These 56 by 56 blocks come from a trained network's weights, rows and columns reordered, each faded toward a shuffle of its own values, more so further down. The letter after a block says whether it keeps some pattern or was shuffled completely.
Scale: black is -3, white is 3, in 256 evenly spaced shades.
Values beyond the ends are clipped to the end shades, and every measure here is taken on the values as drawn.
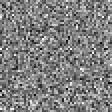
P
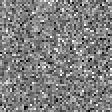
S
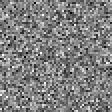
S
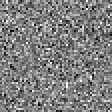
P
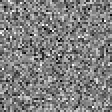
P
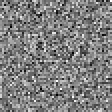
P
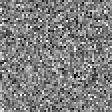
P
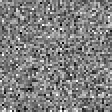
P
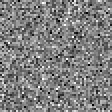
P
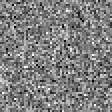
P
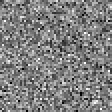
P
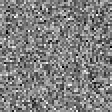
S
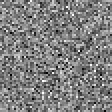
S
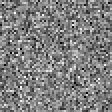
S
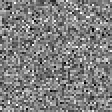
S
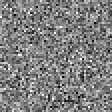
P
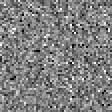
P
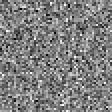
S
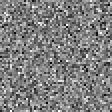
S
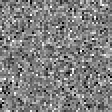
S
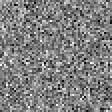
P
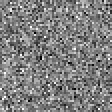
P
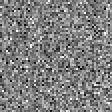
P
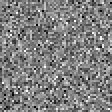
S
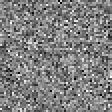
P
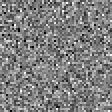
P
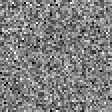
S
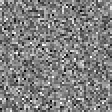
P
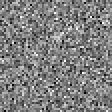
S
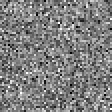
S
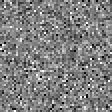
S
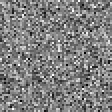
S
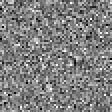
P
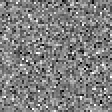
S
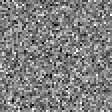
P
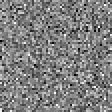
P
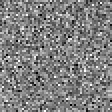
S
